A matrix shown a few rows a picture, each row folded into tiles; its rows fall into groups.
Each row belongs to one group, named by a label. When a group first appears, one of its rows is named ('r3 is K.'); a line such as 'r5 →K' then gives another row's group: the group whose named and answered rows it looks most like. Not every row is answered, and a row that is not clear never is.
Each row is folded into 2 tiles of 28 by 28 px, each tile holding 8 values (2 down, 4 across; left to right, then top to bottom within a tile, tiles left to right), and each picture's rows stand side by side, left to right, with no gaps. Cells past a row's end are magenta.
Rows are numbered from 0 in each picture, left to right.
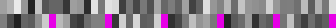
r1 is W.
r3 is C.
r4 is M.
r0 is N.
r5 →W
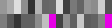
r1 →M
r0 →N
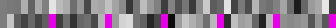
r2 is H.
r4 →M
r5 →H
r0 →W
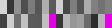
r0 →M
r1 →M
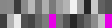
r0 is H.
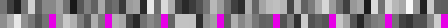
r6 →W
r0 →H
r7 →N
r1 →H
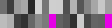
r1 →M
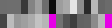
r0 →C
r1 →N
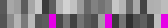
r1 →N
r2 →N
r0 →C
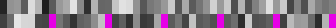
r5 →M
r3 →M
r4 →M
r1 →N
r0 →C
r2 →N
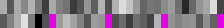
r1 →H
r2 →N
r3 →H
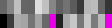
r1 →C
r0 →C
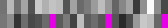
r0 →W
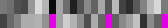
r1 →H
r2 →H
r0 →C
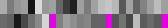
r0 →N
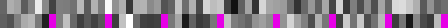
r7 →N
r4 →W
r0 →C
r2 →H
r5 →H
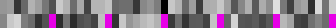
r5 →W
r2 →C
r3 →N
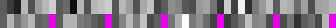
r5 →N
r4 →M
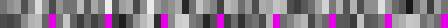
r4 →N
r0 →C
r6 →M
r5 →H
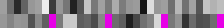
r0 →H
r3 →W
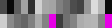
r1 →C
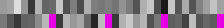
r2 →C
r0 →N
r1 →M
